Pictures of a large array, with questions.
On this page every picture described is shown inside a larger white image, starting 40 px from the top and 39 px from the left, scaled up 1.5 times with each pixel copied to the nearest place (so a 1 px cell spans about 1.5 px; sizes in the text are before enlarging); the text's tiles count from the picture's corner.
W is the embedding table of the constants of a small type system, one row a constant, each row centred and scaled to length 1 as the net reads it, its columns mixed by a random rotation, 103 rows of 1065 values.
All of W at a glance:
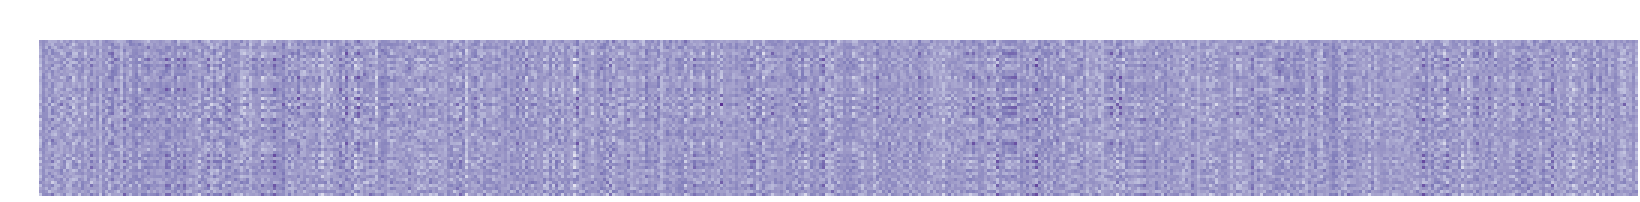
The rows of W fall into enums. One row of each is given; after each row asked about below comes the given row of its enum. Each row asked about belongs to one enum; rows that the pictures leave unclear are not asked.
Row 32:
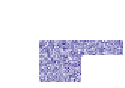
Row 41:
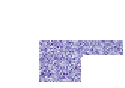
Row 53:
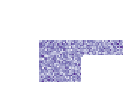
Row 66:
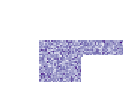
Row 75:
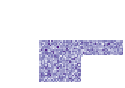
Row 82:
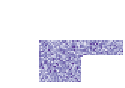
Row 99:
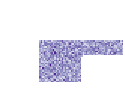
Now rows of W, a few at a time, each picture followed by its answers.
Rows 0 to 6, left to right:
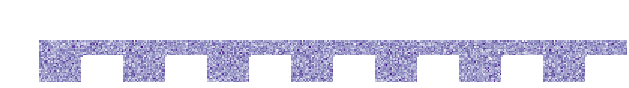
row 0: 82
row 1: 75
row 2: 99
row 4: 99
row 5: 32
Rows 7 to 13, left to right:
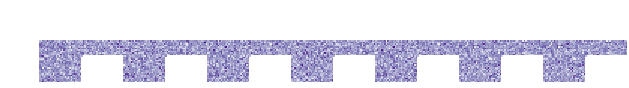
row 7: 53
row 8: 66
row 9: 75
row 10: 99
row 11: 75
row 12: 32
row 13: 32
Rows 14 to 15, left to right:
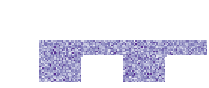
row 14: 99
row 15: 41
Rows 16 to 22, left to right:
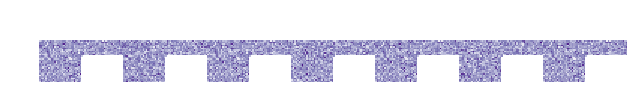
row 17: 53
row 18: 32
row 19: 99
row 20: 32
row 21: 66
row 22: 32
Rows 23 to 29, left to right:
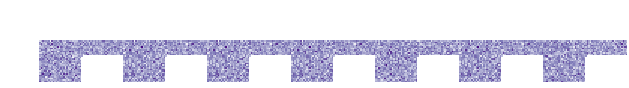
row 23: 41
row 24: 75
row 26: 75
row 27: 99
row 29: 53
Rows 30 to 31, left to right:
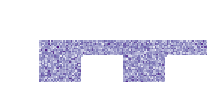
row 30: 75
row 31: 53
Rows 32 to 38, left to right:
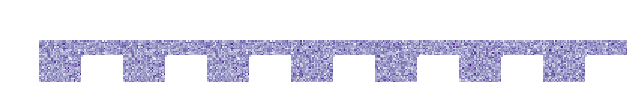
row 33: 32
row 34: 32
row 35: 75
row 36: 53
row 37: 99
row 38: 75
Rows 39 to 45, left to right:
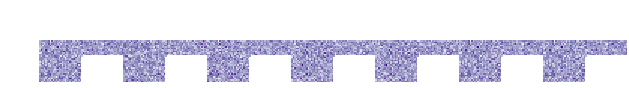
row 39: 75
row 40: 53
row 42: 99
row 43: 99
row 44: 75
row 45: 75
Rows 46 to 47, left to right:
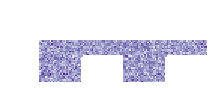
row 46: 41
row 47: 53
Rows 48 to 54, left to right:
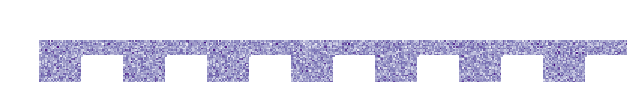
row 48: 75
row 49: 66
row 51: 82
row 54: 99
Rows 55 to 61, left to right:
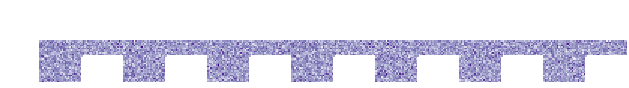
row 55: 53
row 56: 75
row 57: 99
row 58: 53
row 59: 41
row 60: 99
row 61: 32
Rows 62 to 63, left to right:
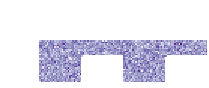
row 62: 32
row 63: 82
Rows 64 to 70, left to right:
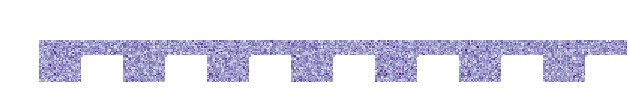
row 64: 99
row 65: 53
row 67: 53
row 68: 41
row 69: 75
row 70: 32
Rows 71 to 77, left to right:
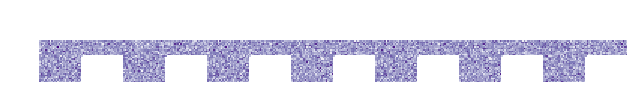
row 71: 75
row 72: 82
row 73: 75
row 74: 32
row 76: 32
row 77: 53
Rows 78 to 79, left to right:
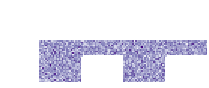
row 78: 99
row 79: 75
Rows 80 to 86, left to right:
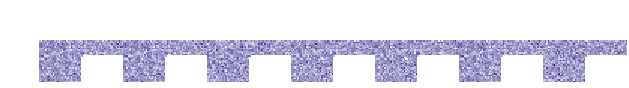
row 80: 53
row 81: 53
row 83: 32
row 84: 32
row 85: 53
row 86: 99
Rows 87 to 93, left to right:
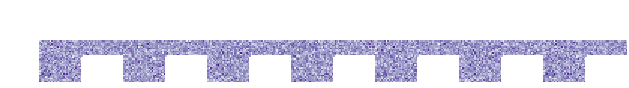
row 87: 41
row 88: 32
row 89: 99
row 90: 53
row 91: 75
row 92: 99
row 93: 41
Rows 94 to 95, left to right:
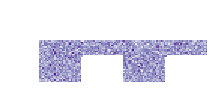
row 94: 99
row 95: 82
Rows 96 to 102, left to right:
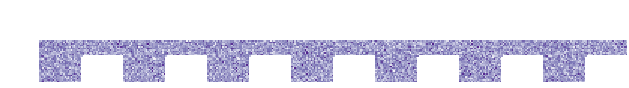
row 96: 53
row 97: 32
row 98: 32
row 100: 82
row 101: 41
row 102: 53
